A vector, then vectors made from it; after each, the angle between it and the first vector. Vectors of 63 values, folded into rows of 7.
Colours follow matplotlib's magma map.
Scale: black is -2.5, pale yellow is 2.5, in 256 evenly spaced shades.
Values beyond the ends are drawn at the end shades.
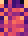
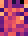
nearly parallel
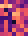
orthogonal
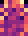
nearly opposite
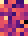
partly aligned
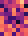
partly opposed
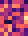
partly opposed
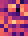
orthogonal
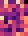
partly opposed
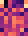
nearly parallel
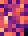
orthogonal
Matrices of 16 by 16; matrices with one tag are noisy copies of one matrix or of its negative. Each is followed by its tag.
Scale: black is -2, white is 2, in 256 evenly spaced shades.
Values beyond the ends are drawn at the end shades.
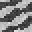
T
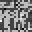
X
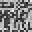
X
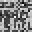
X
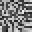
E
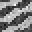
T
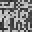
X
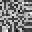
E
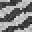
T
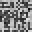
X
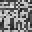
X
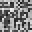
X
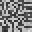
E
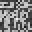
X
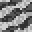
T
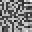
E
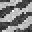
T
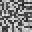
E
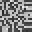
E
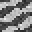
T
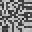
E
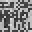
X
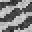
T
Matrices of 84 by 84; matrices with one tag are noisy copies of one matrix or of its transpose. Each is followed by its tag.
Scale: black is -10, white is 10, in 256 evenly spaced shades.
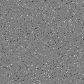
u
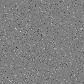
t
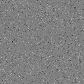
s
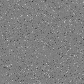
u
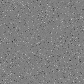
s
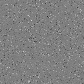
t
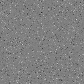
s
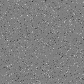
u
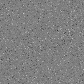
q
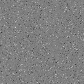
u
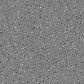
u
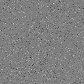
q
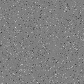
u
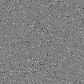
q
